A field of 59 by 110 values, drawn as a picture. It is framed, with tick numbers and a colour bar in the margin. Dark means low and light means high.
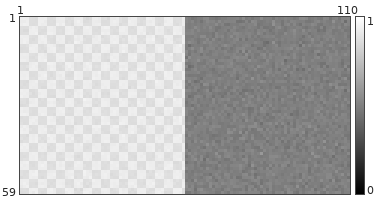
It is made of 1 by 2 panels. Panel 1,1: very high, checkered, faint in contrast. Panel 1,2: middling, fine-grained, faint in contrast.
